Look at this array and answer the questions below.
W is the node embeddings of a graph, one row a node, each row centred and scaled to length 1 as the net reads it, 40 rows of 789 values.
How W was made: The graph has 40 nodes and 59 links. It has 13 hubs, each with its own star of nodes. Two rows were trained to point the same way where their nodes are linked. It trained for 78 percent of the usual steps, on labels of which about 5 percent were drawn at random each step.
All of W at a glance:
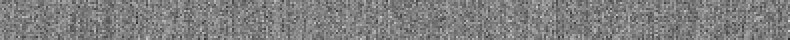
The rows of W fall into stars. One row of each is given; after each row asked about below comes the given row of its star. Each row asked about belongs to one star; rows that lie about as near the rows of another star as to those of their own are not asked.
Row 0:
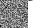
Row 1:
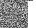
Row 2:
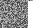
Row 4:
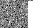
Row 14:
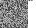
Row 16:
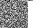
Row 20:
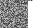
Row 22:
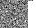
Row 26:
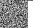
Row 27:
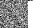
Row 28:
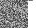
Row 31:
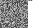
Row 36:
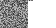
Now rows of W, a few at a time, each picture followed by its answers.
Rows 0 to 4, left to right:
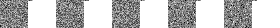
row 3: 0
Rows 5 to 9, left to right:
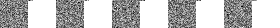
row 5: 4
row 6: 2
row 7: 4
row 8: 22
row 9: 16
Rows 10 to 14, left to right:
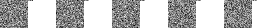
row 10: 26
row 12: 0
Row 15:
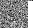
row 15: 28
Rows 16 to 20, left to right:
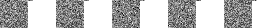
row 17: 16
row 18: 20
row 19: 1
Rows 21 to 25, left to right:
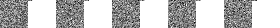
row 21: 0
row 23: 28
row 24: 31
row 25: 1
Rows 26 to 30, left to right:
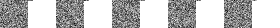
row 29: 14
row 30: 31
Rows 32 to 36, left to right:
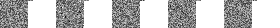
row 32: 4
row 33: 2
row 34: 27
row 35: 14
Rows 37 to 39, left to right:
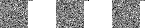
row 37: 36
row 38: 22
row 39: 36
